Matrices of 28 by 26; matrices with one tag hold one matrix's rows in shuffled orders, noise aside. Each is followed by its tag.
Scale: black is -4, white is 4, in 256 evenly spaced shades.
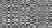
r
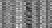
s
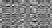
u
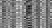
s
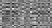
u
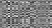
r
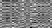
u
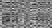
u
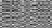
u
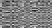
u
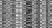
s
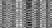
s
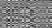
r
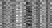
s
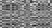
u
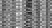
s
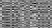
u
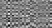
r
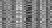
s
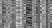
s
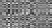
r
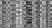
s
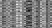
s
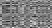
u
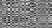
r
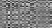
r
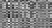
r
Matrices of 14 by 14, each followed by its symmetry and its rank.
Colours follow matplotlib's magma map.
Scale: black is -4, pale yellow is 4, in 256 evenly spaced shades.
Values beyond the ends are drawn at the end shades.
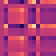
neither, rank one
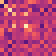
symmetric, rank three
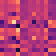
neither, rank two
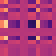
neither, rank one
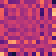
antisymmetric, rank two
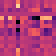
neither, rank two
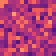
symmetric, full rank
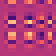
neither, rank one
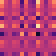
neither, rank one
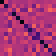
symmetric, full rank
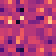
antisymmetric, rank two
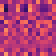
neither, rank two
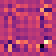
antisymmetric, rank two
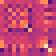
symmetric, rank three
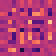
antisymmetric, rank two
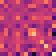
symmetric, rank three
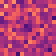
symmetric, full rank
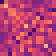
symmetric, full rank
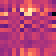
neither, rank two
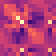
symmetric, rank three
